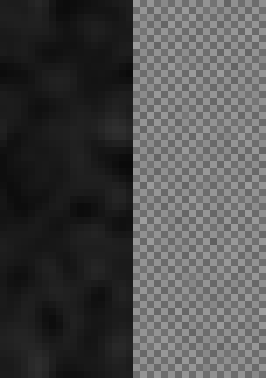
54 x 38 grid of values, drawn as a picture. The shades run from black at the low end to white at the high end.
The table splits into one row of 2 panels. Panel 1,1: very low, blotchy, faint in contrast. Panel 1,2: middling, checkered.
